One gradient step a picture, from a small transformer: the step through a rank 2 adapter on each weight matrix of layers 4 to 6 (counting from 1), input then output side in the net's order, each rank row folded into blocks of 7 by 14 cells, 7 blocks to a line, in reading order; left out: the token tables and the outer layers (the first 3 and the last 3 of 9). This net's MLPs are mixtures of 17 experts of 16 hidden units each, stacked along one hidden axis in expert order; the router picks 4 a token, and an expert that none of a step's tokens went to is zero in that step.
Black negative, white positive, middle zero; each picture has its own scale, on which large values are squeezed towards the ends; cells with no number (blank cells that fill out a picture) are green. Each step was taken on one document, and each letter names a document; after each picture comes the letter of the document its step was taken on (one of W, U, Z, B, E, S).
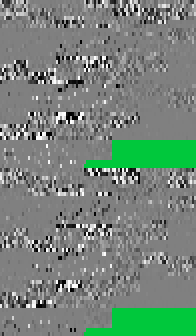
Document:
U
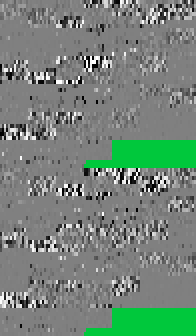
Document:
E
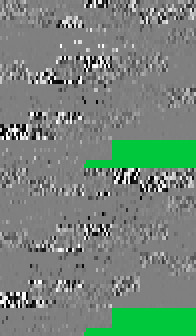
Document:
E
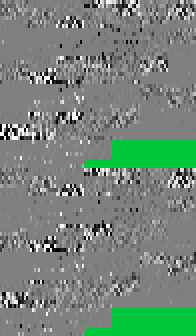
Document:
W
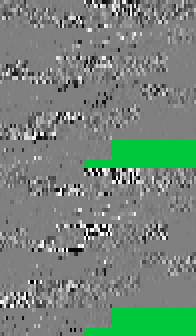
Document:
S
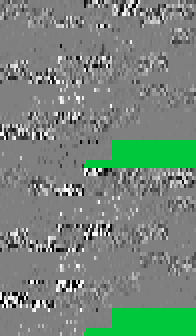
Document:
W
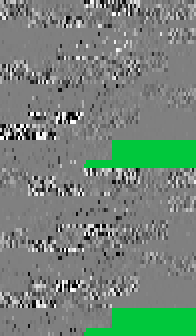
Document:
U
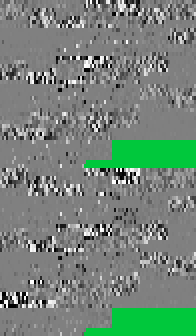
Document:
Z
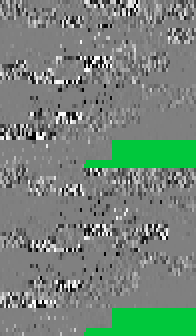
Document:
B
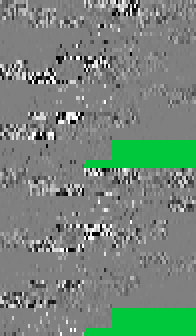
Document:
U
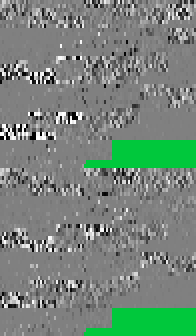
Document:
B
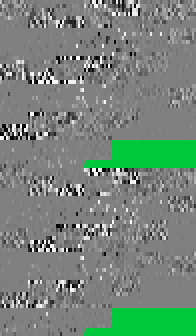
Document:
Z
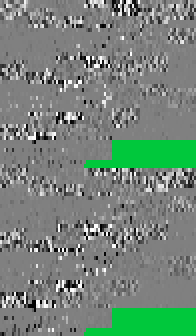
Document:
S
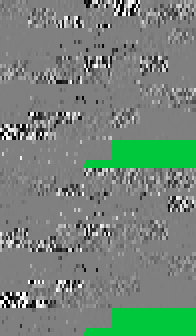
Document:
E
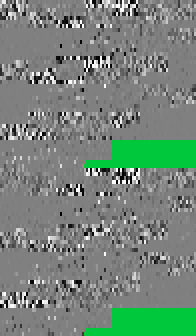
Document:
Z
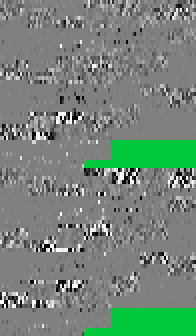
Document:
W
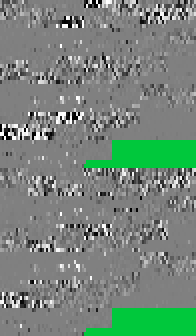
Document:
W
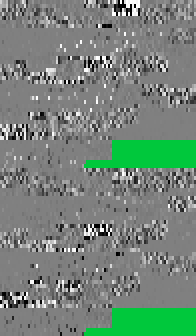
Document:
Z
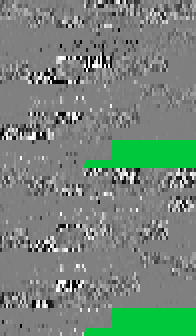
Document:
W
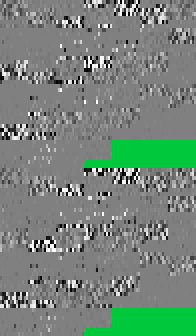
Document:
B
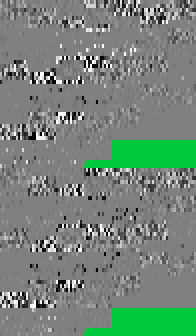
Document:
E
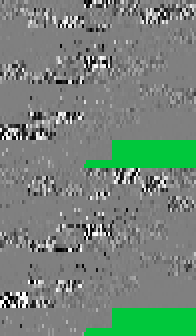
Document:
E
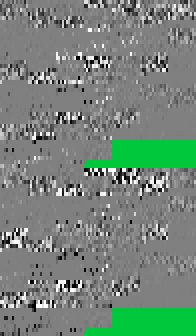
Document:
S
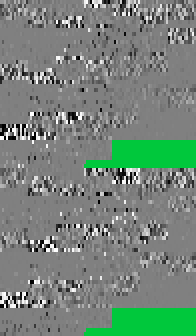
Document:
B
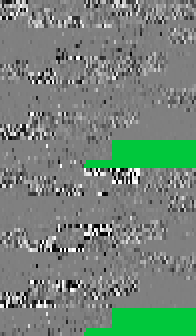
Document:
U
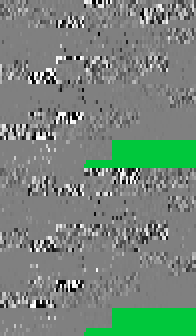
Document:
B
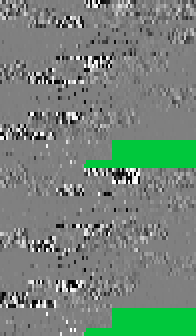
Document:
Z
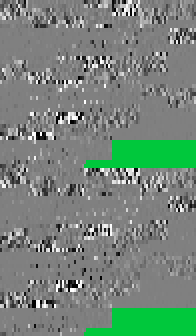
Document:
U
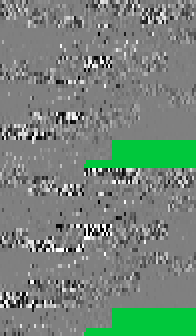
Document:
Z
